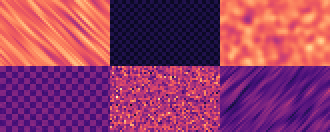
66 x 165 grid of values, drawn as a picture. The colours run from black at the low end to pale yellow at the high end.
It is made of 2 by 3 panels. Panel 1,1: high, slanting down to the right. Panel 1,2: very low, checkered, faint in contrast. Panel 1,3: high, blotchy. Panel 2,1: low, checkered. Panel 2,2: middling, fine-grained, strong in contrast. Panel 2,3: low, slanting up to the right.
